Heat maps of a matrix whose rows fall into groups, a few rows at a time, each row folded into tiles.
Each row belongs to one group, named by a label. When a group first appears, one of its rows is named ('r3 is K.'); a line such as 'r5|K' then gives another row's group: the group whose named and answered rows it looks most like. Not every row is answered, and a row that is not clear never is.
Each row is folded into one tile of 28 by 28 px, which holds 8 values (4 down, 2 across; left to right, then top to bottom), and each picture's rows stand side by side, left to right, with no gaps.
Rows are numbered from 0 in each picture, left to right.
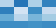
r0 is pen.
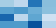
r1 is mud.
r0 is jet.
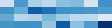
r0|pen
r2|mud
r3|pen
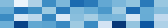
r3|mud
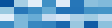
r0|mud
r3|mud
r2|pen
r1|pen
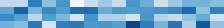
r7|mud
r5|jet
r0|jet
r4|pen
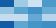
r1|pen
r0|mud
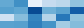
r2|jet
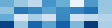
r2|jet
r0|mud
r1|pen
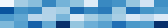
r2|mud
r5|pen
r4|mud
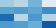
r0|jet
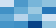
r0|pen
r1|mud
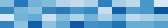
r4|jet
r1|mud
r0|pen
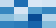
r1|jet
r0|pen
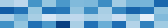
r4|mud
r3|pen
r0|jet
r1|mud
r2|mud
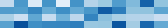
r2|pen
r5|mud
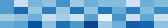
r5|mud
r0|jet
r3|mud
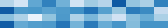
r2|jet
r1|pen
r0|jet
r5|pen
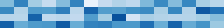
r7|jet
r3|jet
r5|pen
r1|jet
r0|pen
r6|pen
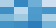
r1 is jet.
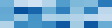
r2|mud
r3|pen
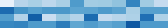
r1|jet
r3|jet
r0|jet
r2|pen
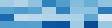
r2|mud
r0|jet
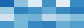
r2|pen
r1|pen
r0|mud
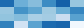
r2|mud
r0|mud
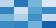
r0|pen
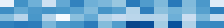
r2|pen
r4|pen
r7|jet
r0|pen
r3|mud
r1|jet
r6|mud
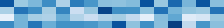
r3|mud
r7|mud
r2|pen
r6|mud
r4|mud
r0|mud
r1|pen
